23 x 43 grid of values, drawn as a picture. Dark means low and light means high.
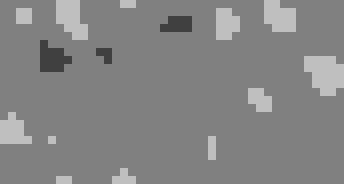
The field is mottled with small blotches. No overall slope runs across the table. Values change most from cell to cell in the top left. The halves do not mirror each other. On average the colour sits 50% of the way up the scale.
